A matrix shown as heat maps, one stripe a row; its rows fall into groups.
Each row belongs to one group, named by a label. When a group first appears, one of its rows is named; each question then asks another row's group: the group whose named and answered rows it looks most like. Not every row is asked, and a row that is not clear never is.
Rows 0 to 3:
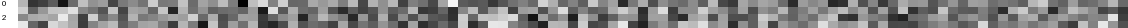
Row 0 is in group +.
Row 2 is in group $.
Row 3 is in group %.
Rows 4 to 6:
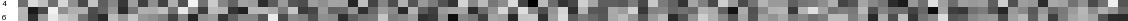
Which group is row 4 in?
$
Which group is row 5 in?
%
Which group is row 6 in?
%
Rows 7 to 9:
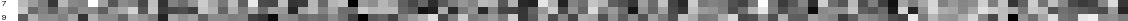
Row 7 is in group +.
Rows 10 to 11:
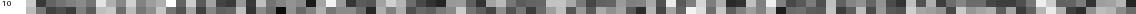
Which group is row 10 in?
+
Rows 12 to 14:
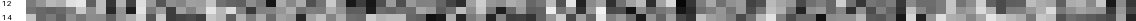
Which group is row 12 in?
$
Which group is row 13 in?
$
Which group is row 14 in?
+
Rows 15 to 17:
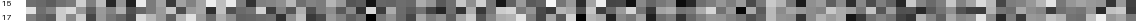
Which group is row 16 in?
%
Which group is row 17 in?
$
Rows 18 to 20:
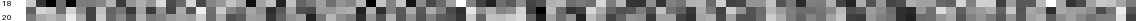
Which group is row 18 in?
+
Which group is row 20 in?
$
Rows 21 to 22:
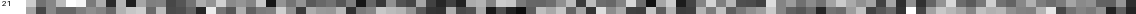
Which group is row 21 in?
%
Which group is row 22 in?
+
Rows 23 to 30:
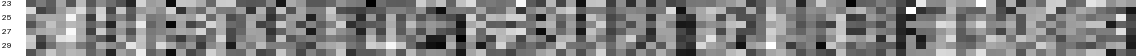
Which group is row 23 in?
$
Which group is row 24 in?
%
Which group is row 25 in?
$
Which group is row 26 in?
$
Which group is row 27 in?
$
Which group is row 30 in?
$
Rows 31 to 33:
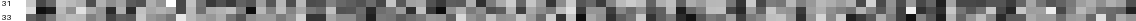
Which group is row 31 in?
%
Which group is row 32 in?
%
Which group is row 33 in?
$
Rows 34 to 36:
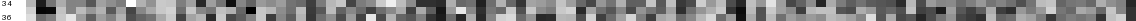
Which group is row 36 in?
%
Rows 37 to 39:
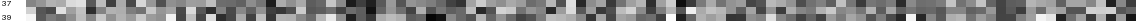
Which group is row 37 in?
$
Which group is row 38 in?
%
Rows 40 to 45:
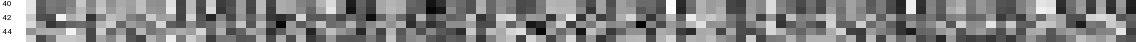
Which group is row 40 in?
+
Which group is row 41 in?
+
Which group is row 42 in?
%
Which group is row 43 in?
+
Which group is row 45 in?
%
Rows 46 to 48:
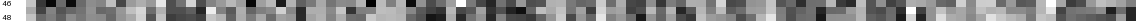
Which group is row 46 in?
+
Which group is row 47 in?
+
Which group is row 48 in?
+
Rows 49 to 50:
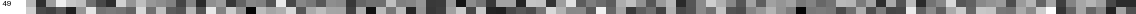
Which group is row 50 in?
+
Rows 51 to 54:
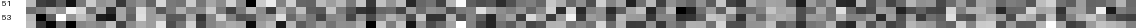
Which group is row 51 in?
+
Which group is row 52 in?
$
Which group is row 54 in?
+
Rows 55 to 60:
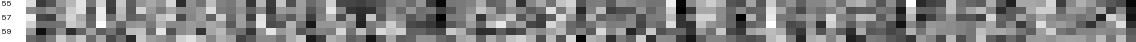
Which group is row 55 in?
%
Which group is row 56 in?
$
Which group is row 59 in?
+
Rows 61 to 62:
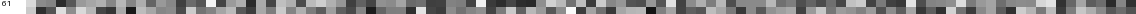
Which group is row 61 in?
+
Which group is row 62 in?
%
